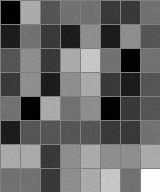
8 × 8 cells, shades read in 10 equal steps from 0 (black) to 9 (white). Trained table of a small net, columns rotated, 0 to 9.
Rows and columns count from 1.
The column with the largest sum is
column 5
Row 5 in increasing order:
0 0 2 3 4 4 5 6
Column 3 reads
3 2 2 1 6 3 2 2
